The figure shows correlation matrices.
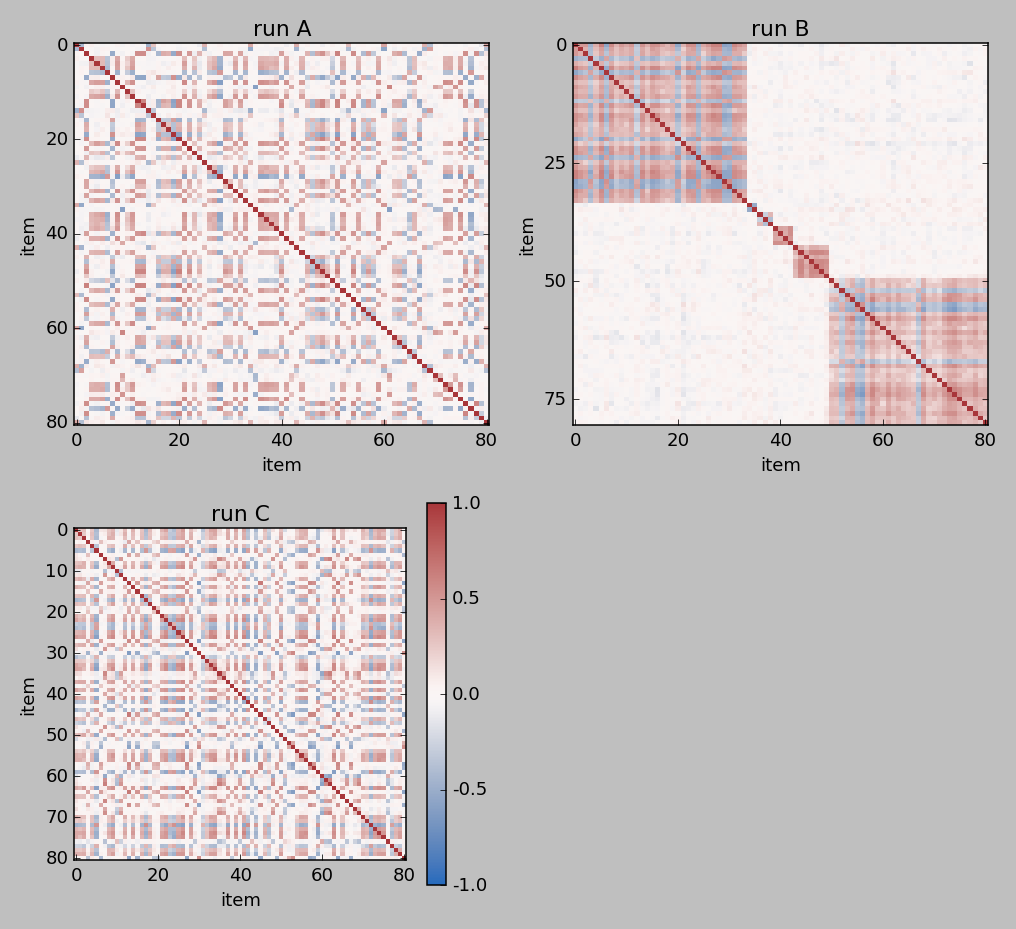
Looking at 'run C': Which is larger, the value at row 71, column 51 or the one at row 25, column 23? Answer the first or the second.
the first
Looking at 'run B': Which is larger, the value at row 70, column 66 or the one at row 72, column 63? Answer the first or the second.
the second
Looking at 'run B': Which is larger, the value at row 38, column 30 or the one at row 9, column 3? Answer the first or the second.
the first
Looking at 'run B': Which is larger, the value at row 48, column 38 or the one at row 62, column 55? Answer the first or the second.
the first
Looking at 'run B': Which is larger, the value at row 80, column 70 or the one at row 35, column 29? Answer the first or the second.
the first
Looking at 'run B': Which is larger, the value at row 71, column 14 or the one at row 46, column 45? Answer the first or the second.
the second
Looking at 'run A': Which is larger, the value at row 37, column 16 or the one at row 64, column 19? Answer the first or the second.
the second
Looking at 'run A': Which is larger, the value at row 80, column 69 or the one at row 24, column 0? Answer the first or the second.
the second
